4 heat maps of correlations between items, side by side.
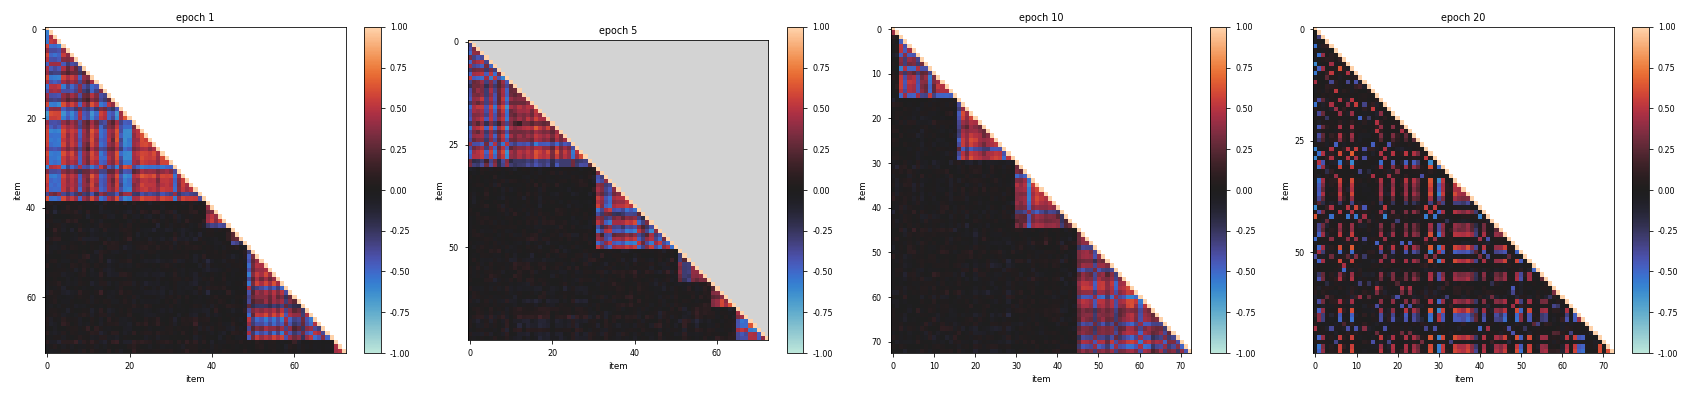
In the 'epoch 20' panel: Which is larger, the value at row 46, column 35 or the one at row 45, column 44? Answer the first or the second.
the first
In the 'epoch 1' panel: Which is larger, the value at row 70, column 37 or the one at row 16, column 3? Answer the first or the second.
the first
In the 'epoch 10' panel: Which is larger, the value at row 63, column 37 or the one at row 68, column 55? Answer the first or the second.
the second
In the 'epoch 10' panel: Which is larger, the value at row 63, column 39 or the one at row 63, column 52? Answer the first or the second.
the second
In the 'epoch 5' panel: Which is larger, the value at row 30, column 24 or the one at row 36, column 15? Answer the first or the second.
the second
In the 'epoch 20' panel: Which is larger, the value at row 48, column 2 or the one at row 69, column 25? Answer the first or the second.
the second
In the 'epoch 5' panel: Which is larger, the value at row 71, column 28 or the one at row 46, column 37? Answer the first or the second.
the first
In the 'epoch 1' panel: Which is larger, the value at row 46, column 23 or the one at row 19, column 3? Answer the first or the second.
the second
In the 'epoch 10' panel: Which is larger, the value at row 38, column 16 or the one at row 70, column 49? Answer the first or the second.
the first
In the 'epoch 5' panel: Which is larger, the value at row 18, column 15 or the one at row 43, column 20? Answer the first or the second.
the first
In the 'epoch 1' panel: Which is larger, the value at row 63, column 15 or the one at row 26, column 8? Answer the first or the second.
the first
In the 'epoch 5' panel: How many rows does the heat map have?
73
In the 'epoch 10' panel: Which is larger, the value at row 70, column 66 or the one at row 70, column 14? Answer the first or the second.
the second
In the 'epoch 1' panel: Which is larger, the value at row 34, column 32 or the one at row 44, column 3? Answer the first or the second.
the first
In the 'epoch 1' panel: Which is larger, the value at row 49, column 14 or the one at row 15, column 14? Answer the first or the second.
the first
